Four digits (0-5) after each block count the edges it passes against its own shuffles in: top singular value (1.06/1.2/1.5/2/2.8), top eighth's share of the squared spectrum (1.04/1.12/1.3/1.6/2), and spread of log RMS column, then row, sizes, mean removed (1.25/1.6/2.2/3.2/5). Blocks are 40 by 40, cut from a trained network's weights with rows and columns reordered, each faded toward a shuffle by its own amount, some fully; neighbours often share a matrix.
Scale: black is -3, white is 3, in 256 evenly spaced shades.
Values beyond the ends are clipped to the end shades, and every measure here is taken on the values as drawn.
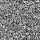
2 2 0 0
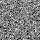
2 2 0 0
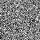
0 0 0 0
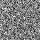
0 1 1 0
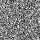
0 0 0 0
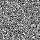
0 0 0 0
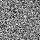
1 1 0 0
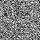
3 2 0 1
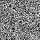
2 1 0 0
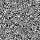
2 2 0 1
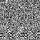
3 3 0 2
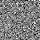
2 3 0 1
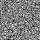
1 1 0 0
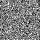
0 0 0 0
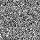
1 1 0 0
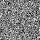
0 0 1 0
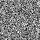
0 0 0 0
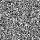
0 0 0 0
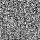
2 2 0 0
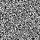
1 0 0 0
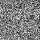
2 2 0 1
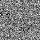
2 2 0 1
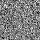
1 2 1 0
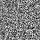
0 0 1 0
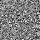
1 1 0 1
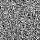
1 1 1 0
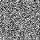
2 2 0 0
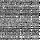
4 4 2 2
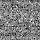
1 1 0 0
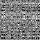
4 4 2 2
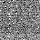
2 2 1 0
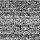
3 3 1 1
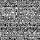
3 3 1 1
